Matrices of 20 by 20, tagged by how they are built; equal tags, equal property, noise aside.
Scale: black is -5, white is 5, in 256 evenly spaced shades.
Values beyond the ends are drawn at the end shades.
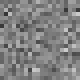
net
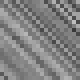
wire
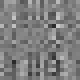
net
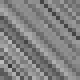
wire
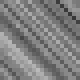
wire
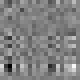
net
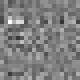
net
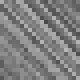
wire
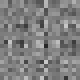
net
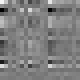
net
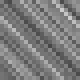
wire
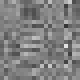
net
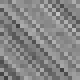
wire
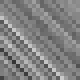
wire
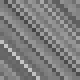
wire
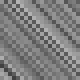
wire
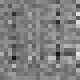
net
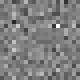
net
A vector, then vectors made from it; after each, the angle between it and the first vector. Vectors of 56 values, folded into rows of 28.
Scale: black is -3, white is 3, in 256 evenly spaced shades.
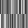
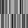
partly aligned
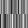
nearly opposite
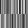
nearly parallel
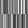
partly aligned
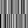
nearly opposite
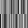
nearly opposite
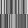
partly opposed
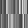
partly opposed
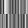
orthogonal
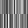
orthogonal
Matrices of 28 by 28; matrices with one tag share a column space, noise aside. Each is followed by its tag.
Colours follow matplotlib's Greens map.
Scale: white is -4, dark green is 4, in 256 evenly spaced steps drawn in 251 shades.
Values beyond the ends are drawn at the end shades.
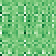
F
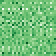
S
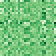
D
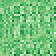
F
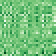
F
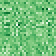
S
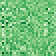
S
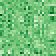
F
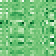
D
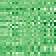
S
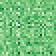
S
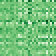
D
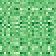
S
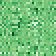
S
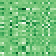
S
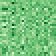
S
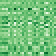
S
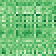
F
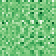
D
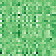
F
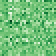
D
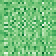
S
